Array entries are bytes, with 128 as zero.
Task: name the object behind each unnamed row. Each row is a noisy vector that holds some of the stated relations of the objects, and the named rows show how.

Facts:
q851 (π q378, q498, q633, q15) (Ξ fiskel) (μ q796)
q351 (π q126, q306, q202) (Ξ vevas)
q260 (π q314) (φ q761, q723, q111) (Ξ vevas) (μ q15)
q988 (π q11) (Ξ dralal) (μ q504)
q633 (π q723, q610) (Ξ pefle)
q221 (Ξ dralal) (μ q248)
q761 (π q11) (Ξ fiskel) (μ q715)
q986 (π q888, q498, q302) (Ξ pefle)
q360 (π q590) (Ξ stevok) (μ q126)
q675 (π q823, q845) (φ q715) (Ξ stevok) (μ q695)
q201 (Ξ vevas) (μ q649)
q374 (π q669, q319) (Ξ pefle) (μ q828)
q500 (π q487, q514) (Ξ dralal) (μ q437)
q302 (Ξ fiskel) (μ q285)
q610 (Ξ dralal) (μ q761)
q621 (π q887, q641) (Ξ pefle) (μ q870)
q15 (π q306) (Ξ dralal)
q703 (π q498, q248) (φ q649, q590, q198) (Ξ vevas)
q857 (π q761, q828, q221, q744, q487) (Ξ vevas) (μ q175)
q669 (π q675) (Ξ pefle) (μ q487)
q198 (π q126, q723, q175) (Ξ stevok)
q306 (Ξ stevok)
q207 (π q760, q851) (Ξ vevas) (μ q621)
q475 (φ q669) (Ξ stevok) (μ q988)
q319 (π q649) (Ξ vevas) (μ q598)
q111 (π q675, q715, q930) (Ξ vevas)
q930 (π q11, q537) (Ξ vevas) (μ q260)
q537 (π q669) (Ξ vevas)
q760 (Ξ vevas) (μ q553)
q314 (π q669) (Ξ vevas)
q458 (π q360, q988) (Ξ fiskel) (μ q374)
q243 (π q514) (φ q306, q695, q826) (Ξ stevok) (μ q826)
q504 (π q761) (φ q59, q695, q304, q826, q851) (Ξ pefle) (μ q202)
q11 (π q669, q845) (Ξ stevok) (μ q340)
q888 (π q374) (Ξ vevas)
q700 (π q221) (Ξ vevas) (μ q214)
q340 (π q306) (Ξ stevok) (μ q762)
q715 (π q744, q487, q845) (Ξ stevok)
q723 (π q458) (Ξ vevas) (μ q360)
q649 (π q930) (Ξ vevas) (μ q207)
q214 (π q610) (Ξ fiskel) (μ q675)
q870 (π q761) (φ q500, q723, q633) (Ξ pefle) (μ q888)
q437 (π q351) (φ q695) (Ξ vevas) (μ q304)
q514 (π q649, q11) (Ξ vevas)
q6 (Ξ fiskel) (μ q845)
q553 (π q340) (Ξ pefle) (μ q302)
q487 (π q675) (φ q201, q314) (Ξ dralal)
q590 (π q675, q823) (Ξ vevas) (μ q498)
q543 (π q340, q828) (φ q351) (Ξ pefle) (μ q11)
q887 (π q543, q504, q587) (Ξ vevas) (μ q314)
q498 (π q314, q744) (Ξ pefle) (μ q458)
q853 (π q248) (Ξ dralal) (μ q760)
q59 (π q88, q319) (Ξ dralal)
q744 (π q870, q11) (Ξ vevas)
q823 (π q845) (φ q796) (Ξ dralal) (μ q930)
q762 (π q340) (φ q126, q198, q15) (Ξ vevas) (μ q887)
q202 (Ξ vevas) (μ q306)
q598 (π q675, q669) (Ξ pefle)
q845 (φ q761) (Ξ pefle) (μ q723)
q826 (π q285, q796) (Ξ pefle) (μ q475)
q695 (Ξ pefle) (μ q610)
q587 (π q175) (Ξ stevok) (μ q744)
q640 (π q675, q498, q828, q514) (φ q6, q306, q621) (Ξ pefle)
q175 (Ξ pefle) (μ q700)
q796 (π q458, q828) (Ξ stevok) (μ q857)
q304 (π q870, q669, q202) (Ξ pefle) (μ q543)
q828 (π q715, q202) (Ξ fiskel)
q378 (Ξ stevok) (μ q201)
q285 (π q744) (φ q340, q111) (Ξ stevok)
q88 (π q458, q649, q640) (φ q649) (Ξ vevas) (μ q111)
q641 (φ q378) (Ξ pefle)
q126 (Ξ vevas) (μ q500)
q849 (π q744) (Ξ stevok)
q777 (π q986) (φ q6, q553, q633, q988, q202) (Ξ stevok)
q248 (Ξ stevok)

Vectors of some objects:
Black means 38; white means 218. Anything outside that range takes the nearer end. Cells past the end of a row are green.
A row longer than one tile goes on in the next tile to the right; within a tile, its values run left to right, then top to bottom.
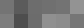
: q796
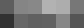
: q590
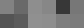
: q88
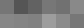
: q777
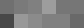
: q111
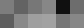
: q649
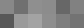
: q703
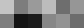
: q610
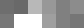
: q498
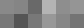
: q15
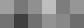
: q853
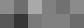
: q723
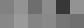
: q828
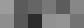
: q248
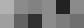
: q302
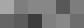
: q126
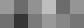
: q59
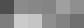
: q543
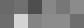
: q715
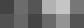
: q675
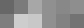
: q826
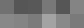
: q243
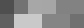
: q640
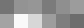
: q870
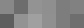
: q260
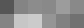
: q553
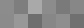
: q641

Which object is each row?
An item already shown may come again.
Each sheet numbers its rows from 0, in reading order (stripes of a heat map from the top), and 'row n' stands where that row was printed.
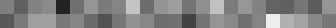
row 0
q319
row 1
q500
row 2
q853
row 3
q285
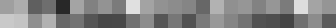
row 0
q761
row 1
q823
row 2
q15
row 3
q823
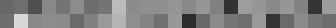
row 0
q715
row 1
q633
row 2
q458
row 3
q458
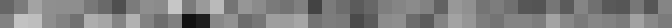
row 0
q621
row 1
q11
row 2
q610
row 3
q930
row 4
q360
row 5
q888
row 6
q243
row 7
q243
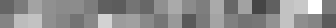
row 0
q621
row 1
q849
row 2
q988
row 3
q669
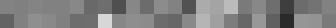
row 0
q887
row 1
q715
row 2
q314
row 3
q306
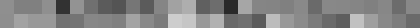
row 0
q851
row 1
q243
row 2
q761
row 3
q857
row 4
q857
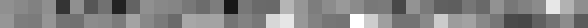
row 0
q214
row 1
q340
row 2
q514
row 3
q986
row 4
q744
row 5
q849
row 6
q487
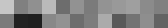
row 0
q221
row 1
q845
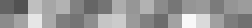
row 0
q374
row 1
q304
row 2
q870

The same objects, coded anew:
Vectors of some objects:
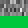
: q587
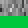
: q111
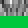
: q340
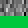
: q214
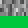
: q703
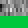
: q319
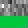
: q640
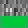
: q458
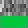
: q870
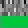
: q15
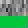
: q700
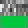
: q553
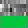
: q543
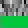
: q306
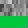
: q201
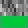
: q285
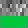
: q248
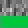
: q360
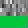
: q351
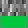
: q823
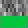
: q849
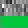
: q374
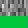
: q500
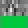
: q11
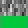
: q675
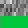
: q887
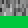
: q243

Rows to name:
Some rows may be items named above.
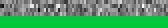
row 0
q723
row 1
q621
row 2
q304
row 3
q703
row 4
q744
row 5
q374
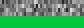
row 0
q777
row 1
q221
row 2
q986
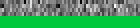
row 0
q610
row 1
q845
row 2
q610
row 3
q59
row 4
q374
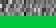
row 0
q851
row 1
q458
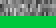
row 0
q888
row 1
q988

